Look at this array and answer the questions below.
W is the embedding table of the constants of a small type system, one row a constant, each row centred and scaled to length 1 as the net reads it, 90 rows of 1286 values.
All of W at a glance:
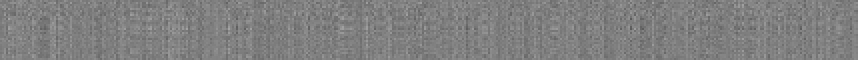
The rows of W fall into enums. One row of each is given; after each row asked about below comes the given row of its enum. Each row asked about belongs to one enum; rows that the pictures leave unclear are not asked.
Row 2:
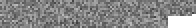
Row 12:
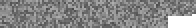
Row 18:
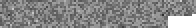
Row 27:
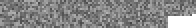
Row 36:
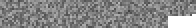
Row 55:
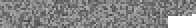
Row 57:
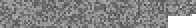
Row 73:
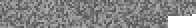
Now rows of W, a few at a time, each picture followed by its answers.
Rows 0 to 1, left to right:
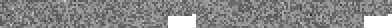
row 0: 18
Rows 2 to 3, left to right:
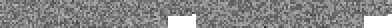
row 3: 57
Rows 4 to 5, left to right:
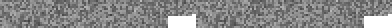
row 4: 55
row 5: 55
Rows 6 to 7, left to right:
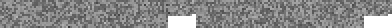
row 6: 57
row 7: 12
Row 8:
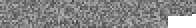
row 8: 2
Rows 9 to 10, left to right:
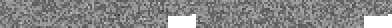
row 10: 12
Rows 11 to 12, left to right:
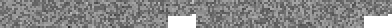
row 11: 57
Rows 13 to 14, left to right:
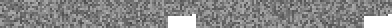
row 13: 27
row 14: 73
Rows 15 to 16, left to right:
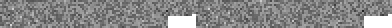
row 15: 18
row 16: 18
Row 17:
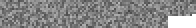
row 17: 36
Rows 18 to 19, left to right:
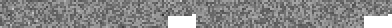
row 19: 12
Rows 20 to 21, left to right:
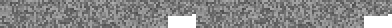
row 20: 12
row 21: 12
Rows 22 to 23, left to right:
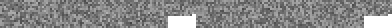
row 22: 27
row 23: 12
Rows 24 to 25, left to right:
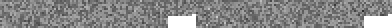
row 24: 55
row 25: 18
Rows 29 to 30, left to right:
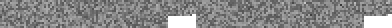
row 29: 73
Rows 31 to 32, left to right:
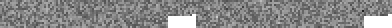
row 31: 73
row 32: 18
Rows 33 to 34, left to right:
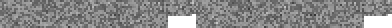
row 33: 57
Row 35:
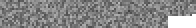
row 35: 36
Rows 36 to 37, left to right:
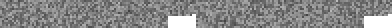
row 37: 55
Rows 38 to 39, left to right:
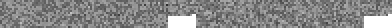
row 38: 57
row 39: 27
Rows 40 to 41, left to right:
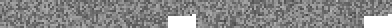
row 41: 55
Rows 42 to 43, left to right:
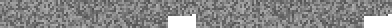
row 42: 73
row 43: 73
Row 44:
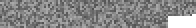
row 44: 73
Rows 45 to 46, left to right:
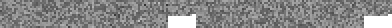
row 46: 12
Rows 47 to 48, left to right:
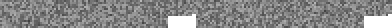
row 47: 55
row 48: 36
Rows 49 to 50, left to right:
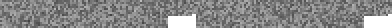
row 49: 55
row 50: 73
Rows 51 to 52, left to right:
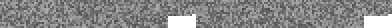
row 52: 12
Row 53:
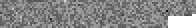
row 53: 18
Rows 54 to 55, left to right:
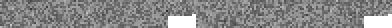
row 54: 18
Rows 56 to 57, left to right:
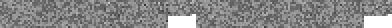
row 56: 57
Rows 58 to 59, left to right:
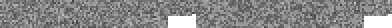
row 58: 2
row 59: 57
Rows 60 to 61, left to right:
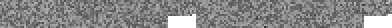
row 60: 73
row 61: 57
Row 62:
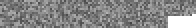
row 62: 27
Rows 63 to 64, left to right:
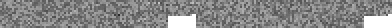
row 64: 73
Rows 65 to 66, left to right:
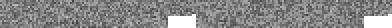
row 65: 2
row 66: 55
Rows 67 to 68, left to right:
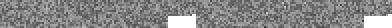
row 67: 73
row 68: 57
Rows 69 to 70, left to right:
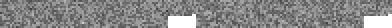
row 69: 18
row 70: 27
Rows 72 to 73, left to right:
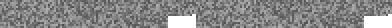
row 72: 73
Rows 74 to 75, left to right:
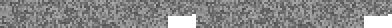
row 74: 12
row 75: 12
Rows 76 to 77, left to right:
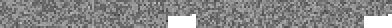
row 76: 57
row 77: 36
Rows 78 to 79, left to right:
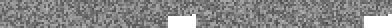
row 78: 73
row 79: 27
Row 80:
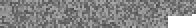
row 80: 12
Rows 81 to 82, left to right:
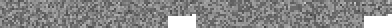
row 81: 36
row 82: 57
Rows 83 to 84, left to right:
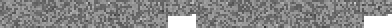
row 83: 57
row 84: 57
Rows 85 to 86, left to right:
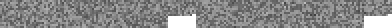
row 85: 73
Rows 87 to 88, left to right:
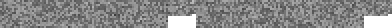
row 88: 12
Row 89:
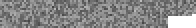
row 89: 55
